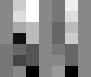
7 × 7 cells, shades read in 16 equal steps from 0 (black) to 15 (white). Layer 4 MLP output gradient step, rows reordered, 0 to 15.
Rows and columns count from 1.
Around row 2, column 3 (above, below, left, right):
15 11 13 8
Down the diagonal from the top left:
8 13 11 8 7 6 8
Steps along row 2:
up up down down up down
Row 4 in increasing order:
1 6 8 8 8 11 12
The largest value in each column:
8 13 15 8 9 14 8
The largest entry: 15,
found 2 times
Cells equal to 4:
1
